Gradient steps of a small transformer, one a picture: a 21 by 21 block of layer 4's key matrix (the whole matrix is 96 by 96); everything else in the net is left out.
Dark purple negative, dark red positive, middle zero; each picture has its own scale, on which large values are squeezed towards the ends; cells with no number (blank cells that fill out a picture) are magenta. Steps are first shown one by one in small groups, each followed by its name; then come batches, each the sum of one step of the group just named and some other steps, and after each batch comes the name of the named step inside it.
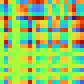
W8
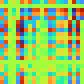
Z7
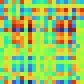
Z7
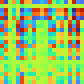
Z7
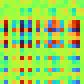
Z7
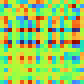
W8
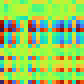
W8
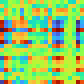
Z7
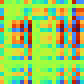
Z7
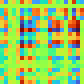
Z7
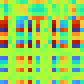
W8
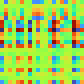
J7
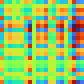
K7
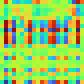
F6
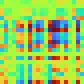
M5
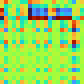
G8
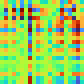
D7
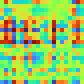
F6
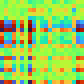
J7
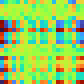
J7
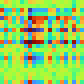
G8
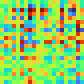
D7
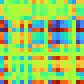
M5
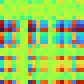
J7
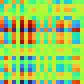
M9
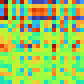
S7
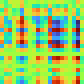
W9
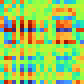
M9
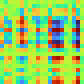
W9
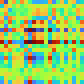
S7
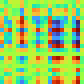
W9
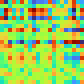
S7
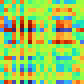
M9
